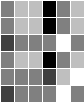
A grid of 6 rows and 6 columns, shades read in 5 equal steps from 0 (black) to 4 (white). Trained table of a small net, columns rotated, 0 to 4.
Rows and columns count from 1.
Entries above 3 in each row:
0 0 1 0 1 1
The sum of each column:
10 15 15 5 17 17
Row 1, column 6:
3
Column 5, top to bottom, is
2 2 4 2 3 4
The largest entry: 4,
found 3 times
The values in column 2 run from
2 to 3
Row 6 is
1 2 2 2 4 2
